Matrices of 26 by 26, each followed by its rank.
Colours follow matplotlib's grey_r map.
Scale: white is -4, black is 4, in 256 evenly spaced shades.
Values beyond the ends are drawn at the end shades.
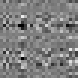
three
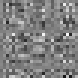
three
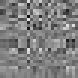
three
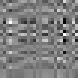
two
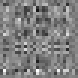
three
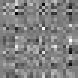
three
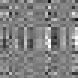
two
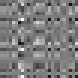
two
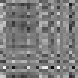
two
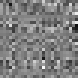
three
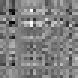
three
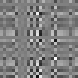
two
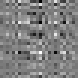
two
